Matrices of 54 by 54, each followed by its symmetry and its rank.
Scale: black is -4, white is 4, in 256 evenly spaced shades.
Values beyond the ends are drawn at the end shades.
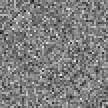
symmetric, full rank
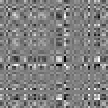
symmetric, rank two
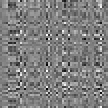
neither, rank three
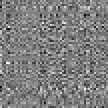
neither, rank five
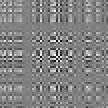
symmetric, rank two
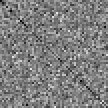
symmetric, full rank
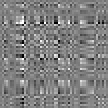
symmetric, rank three
